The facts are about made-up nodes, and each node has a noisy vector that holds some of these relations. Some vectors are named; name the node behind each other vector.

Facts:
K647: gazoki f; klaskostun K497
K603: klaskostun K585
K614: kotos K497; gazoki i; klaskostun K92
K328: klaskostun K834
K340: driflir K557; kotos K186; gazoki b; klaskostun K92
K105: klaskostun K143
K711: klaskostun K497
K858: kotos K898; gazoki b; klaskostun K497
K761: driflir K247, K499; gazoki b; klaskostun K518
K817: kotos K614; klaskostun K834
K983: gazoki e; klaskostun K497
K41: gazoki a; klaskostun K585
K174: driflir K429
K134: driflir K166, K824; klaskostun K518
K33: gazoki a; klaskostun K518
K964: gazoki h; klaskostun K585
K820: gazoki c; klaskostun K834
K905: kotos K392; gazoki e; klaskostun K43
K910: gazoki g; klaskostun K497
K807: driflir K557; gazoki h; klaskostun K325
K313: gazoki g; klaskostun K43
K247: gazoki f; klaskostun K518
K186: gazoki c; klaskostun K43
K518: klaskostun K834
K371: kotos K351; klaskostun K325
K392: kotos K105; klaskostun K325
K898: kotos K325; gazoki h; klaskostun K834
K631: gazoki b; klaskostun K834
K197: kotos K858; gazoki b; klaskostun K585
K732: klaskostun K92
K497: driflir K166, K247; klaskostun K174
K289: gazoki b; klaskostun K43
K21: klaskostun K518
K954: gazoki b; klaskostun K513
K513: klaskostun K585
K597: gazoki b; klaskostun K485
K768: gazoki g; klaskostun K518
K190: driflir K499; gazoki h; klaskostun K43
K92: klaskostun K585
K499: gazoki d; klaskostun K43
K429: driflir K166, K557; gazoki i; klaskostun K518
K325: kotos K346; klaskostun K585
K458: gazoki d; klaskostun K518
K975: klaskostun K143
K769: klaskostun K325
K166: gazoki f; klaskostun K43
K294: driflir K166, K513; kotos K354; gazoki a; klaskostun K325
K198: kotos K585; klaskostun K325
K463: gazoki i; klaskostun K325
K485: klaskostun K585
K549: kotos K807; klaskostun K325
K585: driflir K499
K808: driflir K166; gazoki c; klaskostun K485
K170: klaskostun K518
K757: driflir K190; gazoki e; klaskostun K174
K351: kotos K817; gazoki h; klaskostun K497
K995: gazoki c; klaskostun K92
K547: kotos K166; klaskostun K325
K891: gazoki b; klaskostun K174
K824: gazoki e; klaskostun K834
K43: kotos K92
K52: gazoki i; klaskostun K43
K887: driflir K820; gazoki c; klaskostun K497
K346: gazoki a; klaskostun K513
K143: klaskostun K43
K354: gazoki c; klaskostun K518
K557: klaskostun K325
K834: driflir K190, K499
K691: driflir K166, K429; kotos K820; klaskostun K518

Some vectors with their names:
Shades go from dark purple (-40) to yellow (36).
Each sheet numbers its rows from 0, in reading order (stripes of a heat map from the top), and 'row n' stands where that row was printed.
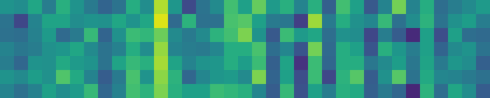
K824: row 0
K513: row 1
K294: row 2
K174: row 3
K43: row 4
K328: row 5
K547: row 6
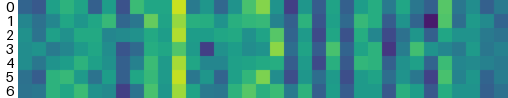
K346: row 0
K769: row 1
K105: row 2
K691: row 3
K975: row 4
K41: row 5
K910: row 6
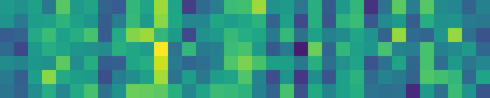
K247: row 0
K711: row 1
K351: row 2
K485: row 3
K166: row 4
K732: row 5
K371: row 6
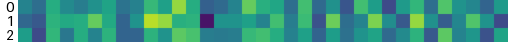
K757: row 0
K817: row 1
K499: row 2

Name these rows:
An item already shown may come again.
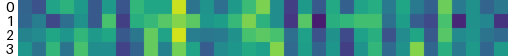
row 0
K346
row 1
K325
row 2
K647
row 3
K458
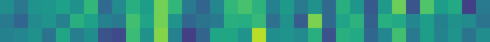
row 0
K190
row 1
K497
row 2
K429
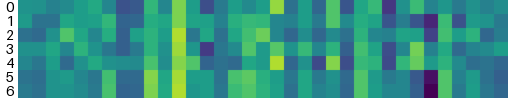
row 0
K134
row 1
K557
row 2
K964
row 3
K824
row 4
K834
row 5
K463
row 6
K463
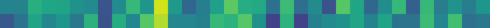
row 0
K983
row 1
K197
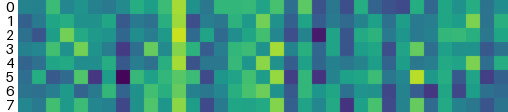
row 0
K905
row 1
K340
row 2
K92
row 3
K768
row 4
K340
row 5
K898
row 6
K294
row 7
K33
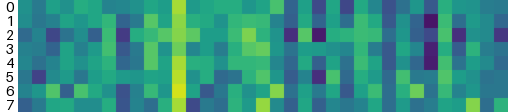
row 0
K105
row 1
K769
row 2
K325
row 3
K807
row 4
K769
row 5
K585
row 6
K631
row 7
K340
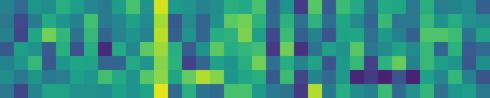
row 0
K143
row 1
K808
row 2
K995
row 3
K858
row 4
K761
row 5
K392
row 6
K513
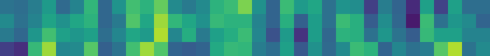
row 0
K294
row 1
K769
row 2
K603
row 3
K614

